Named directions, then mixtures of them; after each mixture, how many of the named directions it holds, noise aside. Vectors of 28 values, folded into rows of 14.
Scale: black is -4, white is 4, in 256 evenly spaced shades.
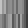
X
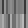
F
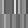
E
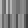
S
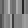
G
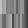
one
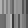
two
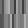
two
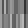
two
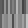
three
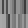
one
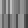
one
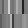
one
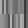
two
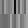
one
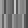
two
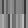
one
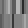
one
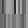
two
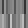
one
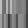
one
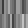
two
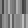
two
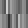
two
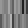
three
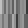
two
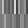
one
